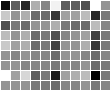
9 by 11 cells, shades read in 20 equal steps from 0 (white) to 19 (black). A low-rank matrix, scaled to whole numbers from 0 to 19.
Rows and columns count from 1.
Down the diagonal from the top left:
18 8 11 11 10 11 9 6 8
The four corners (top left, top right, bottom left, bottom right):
18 8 8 9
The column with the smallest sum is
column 1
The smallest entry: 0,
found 2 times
